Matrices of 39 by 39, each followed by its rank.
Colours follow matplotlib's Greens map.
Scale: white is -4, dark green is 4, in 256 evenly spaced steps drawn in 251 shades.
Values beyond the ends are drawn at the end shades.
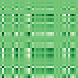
one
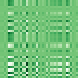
one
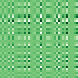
one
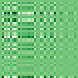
one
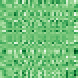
three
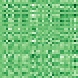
three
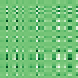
one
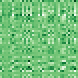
three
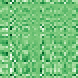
three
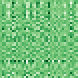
three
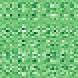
three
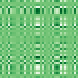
one
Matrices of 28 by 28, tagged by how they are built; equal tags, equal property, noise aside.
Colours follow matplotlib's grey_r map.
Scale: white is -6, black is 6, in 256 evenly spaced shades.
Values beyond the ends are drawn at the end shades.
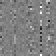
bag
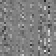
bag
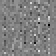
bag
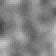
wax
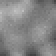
wax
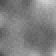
wax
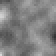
wax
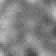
wax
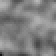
wax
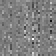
bag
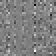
bag
